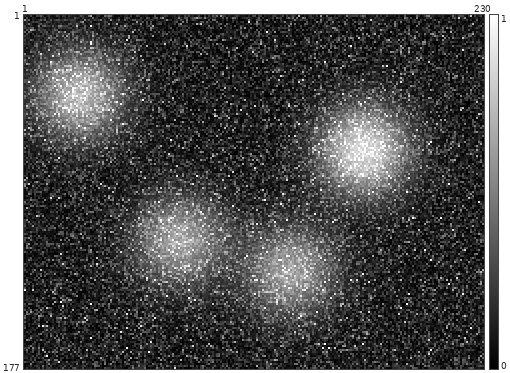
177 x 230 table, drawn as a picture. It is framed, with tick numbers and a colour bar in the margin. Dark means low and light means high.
The halves do not mirror each other. There are four bumps. There is no overall slope. The values are skewed, with a long tail toward high values.
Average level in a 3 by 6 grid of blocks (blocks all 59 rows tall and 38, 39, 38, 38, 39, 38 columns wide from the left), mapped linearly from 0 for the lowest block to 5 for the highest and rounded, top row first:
5 2 0 0 2 0 / 1 2 2 2 5 1 / 0 1 2 4 1 0
